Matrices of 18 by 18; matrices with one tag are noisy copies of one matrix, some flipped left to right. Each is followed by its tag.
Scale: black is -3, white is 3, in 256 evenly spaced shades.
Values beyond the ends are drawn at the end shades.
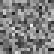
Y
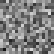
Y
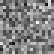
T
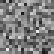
Y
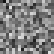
Y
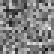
T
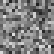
T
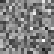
Y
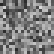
T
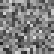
Y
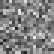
Y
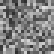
T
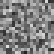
Y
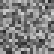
Y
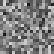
T
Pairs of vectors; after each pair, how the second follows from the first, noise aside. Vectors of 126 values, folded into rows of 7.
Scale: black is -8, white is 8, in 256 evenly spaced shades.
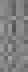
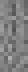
copied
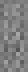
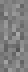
copied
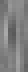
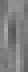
copied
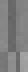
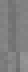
shrunk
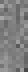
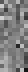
scaled up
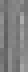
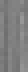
shrunk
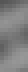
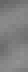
shrunk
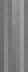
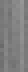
shrunk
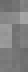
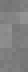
shrunk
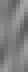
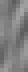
copied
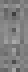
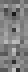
scaled up
